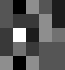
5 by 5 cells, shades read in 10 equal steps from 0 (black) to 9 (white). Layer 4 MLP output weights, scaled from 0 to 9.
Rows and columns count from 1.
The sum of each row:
12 13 21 14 16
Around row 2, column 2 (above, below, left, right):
0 9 3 2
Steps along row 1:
down up down down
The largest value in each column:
5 9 5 5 4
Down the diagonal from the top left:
3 2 1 3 3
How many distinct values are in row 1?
4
